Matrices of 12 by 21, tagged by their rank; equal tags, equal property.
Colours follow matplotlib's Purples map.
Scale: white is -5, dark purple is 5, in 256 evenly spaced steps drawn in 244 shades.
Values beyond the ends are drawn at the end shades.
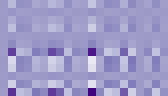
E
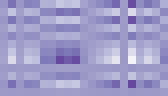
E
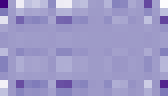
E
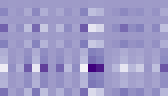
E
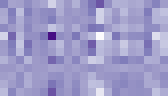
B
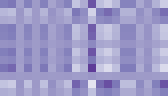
E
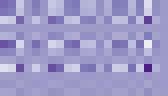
E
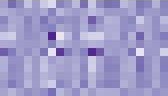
B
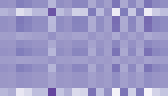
E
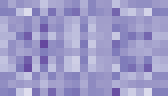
B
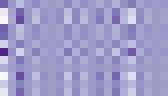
E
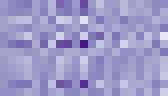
B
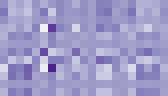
B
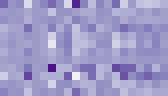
B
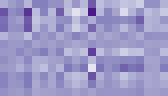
B
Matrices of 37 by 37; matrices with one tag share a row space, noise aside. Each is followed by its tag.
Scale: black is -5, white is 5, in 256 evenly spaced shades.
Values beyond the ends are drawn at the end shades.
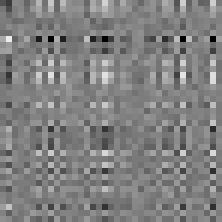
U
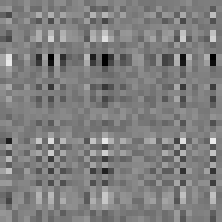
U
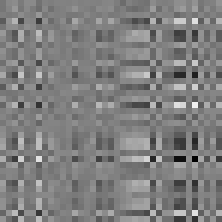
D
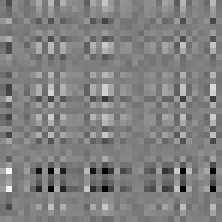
U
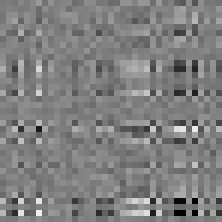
D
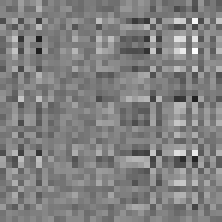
D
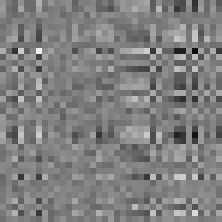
D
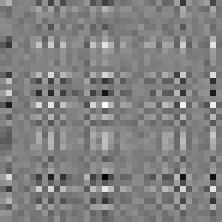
U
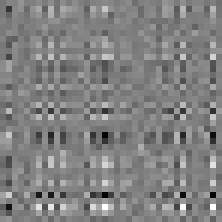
U
